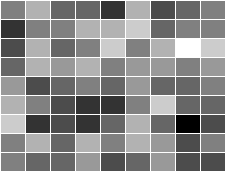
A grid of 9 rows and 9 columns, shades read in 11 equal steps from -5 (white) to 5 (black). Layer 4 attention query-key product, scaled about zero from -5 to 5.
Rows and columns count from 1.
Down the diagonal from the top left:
0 0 1 -2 1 0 1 2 2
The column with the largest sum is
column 3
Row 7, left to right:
-3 3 2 3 1 -2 1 5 2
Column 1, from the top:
0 3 2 1 -1 -2 -3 0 0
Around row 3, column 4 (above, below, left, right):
-2 -2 1 -3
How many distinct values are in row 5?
4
